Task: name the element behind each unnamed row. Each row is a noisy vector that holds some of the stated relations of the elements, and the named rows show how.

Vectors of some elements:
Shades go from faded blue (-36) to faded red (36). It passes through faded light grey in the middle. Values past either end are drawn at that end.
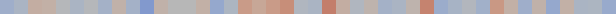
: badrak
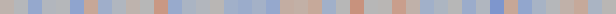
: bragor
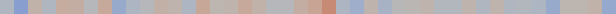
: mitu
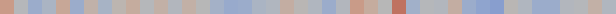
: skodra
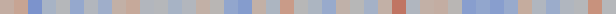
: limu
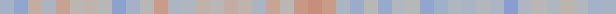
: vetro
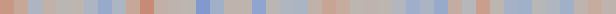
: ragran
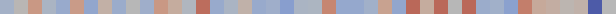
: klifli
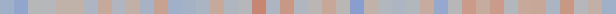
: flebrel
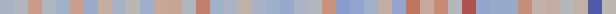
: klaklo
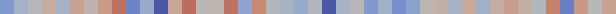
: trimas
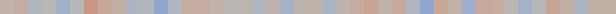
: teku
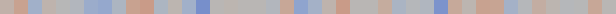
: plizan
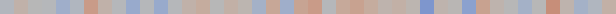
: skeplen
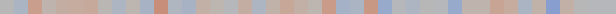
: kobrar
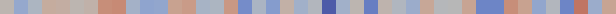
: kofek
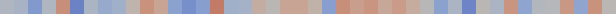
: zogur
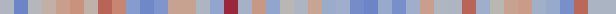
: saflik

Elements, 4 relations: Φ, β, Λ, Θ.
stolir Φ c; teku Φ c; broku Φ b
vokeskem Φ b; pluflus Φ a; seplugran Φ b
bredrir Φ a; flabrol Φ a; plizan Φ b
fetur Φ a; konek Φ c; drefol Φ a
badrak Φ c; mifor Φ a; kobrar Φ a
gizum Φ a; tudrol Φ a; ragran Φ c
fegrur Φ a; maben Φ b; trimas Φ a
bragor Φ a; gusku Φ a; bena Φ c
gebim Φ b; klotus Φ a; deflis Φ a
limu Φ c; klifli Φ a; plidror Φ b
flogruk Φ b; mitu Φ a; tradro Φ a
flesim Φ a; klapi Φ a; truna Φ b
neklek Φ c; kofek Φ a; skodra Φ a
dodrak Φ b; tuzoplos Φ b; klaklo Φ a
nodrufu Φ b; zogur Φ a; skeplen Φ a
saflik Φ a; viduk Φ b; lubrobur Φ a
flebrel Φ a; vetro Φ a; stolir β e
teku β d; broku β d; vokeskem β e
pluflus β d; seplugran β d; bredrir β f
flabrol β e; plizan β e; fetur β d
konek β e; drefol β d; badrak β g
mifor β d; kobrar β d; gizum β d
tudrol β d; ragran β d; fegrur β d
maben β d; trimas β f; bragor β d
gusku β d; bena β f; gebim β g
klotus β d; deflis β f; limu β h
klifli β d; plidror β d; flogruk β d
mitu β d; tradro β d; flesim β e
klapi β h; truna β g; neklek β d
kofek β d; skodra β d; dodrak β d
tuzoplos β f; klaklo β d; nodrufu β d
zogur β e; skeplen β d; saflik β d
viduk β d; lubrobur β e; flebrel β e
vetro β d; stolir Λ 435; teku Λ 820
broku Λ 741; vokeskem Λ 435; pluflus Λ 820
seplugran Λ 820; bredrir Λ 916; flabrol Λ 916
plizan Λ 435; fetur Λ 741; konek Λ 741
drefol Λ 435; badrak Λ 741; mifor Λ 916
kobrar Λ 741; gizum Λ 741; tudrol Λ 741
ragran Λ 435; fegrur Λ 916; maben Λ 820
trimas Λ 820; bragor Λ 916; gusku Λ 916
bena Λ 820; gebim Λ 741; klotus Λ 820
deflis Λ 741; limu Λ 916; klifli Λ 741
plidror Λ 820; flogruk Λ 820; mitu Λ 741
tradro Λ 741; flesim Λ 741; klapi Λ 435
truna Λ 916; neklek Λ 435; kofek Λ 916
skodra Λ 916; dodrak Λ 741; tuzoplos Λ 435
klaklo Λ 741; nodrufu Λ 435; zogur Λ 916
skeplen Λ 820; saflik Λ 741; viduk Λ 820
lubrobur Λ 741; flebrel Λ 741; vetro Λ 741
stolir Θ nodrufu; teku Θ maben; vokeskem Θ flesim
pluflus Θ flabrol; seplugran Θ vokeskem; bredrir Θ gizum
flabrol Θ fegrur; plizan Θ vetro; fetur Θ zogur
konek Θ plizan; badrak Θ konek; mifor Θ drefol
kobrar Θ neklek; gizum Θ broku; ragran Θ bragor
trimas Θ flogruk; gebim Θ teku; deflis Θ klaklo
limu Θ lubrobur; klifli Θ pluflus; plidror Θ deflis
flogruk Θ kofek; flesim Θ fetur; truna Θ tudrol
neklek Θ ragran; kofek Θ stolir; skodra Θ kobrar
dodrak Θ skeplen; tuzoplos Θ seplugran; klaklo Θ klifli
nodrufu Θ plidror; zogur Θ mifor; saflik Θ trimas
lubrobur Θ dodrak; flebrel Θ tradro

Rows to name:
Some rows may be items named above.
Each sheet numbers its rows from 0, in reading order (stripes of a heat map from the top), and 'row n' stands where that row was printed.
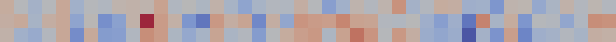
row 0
gusku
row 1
drefol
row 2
mifor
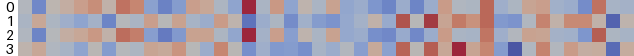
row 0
saflik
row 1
flabrol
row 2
saflik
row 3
fegrur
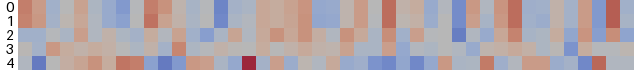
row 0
vokeskem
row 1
vokeskem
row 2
flesim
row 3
kobrar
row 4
saflik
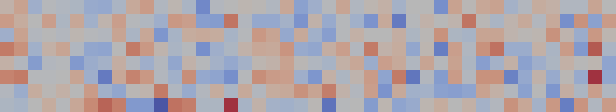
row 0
plizan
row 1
nodrufu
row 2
bena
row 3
vokeskem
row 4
truna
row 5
tuzoplos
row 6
fetur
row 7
flogruk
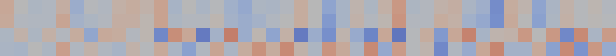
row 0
gusku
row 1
gusku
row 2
stolir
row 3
flesim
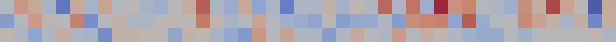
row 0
pluflus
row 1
deflis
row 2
bredrir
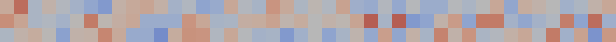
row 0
klapi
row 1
seplugran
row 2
plidror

